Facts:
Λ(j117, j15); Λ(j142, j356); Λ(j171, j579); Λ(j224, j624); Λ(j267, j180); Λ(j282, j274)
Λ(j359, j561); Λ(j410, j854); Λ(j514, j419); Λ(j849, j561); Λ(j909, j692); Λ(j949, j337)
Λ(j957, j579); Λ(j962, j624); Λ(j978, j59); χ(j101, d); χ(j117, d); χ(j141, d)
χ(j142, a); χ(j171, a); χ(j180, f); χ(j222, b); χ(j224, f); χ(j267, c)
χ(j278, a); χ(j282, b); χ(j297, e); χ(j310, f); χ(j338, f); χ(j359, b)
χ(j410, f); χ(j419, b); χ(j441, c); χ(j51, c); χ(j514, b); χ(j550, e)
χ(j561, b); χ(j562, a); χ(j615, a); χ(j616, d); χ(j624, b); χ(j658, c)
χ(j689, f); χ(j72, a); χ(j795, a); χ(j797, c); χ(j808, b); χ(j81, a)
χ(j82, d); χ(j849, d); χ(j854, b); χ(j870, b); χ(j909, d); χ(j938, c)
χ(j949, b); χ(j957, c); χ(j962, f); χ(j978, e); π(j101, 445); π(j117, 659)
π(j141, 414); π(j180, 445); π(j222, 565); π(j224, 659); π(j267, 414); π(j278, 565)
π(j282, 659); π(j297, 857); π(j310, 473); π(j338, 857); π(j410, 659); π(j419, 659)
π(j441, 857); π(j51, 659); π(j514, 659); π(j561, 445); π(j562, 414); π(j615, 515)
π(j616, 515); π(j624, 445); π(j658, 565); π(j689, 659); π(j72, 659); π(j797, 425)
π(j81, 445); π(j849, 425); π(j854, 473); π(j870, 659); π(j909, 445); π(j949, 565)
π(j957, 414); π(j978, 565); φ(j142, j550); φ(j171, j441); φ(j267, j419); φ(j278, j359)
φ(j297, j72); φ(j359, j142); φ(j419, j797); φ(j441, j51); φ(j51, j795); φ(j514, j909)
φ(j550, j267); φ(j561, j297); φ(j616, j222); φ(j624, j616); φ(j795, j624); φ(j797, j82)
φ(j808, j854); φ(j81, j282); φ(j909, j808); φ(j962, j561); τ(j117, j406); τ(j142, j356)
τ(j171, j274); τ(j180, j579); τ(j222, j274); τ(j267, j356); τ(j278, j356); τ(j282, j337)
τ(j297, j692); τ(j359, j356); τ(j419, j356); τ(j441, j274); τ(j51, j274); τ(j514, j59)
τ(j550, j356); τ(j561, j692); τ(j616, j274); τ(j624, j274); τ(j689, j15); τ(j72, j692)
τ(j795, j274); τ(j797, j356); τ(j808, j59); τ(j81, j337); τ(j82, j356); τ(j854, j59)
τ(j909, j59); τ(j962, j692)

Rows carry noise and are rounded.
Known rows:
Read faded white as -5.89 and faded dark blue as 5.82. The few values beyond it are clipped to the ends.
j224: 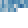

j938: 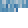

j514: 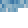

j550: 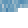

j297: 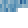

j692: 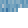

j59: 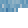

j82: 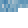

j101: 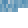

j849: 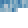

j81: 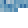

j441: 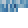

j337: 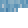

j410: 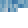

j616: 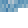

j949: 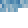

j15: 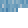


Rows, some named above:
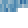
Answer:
j297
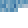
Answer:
j854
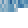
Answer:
j962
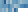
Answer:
j72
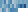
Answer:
j171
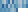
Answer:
j51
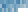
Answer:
j222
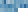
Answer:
j81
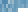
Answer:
j101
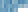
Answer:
j808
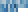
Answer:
j441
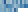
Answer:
j562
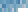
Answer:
j222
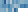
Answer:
j72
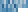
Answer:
j797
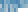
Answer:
j978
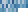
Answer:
j267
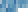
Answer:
j310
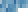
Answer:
j310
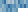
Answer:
j615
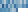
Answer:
j658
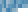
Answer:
j180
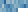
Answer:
j795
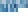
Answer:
j441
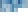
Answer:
j359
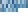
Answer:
j267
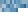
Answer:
j142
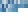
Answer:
j957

